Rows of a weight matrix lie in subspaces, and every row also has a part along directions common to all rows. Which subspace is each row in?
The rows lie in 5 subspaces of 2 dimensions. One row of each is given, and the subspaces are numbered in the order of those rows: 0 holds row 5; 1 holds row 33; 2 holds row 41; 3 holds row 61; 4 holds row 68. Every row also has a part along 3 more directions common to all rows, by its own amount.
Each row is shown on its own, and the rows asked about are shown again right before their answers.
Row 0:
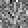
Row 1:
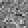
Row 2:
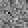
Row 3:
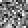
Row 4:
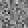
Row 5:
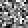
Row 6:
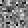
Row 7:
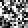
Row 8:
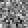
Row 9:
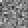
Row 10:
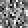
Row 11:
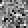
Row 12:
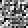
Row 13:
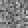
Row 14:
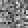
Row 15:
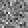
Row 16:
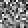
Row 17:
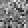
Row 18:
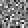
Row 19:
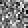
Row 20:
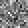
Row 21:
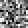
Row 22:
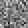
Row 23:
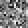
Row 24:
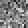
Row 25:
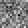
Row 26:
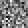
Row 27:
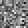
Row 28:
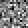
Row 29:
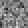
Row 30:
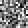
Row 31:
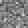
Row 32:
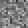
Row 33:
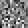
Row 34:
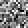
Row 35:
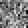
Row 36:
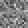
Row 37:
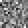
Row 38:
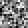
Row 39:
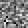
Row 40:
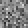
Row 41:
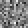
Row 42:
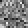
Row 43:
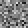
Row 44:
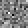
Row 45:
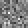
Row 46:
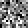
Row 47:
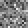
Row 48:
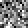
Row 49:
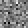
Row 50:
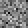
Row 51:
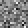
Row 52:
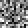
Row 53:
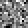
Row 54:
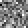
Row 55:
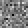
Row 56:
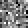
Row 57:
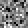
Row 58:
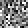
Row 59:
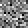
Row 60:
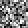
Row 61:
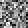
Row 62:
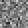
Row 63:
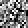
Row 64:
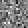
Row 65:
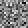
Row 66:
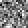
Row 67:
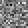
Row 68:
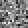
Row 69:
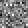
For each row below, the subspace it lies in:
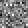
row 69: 1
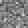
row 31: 4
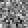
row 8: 3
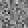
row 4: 1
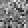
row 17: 2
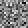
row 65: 1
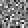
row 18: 1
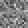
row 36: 2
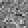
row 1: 3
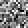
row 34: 2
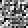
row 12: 1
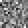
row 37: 0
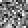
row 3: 0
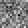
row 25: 4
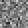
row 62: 3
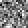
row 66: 0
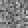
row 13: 4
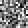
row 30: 4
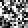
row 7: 0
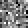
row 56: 4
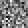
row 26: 1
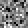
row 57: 3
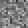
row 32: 1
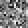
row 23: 2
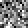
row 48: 0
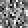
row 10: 2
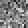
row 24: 2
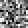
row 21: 4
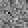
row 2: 4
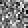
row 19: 4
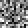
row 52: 4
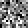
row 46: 3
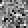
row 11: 3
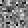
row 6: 3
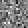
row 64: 4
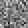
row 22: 1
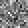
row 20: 2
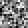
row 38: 0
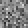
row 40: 3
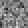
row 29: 0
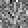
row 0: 2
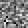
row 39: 3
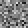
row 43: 3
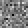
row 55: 1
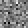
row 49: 4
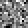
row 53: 0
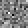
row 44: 1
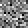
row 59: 0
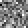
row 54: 0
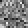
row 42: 3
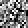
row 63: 2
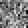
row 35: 4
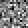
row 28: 1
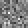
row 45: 0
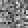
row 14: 4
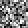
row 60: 3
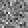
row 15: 3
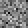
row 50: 2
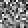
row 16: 2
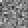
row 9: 0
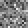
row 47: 2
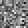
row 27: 0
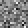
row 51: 2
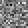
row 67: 1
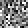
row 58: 1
